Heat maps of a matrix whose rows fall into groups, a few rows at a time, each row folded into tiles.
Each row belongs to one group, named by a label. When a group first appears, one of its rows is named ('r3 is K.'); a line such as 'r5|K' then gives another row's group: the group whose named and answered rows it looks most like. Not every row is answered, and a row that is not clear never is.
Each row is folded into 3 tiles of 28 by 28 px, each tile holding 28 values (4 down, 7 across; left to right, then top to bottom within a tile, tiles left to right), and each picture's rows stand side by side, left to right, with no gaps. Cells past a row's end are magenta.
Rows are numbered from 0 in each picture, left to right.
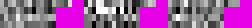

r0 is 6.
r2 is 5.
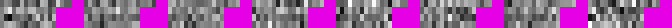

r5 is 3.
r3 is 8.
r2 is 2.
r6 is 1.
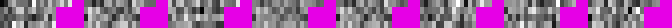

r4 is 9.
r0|1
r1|9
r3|9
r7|1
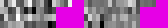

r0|6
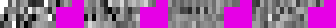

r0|2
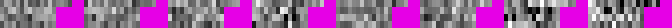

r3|8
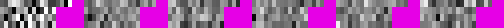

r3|1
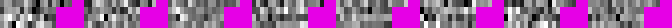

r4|6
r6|9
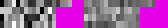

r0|1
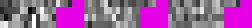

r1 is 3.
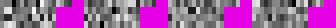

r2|9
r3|2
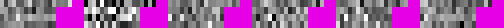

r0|6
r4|3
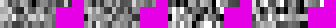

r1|9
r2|9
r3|6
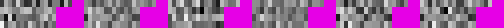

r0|3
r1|9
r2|6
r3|5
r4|9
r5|9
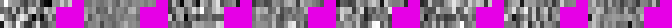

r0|8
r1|1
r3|9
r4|9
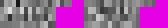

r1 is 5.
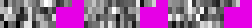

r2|3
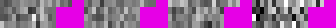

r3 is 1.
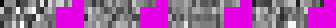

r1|9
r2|8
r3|9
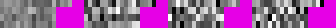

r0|8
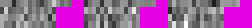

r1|1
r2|8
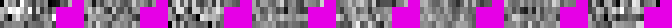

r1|9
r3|6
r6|5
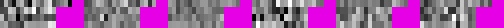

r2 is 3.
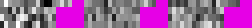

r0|8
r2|9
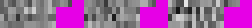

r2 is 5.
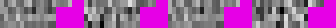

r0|6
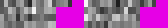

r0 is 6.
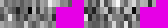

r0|5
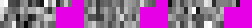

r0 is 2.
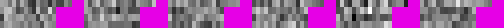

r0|1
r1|6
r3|9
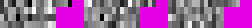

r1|2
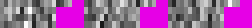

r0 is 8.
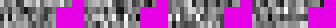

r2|3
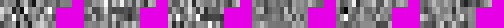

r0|1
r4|5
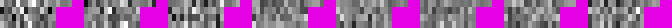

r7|1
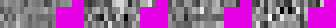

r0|8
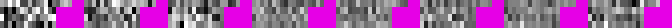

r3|1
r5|3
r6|8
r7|8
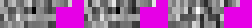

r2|8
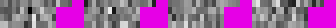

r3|2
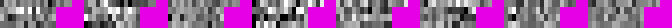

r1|3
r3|1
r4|6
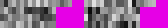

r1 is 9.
